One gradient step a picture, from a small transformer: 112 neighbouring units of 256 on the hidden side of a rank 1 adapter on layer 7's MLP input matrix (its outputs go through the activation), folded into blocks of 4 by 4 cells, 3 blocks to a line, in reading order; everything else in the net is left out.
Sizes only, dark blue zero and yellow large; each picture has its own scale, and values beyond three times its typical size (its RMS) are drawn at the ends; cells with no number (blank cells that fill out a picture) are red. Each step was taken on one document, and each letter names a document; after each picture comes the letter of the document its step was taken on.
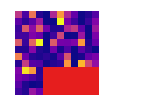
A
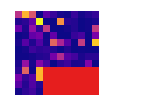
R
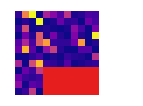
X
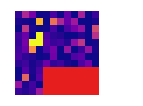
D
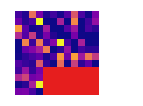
R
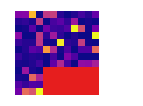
D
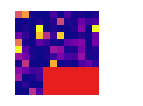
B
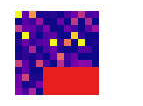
R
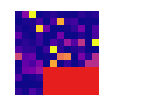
A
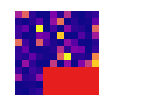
B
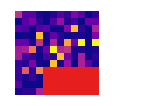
A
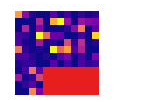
B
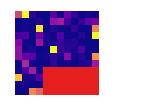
B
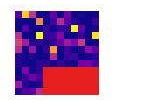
D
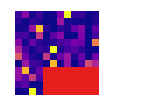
A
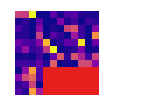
X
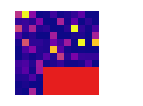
R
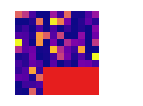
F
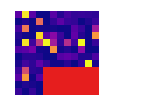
X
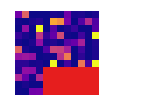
B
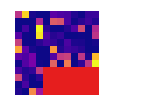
F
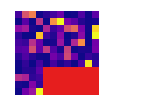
D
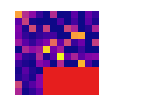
R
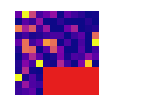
R
